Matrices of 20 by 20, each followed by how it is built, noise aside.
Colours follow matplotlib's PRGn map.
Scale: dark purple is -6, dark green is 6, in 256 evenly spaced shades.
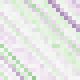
Toeplitz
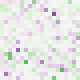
noise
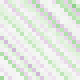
Toeplitz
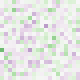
noise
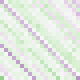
Toeplitz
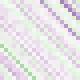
Toeplitz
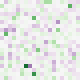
noise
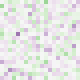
noise
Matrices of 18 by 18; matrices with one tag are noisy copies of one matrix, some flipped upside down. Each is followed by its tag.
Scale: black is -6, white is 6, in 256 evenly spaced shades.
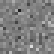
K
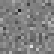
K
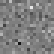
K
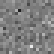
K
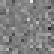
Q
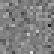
Q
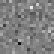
K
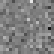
Q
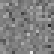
Q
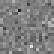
K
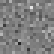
K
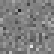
K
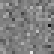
Q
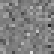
Q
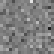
Q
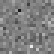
K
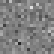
K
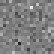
K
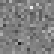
K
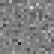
K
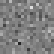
K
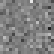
Q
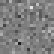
K
